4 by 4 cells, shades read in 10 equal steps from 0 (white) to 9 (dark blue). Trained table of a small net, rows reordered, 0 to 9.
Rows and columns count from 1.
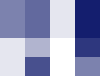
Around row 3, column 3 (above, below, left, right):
1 0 3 8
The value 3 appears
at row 3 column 2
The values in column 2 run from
3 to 7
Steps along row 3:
up down up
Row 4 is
1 7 0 5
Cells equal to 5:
3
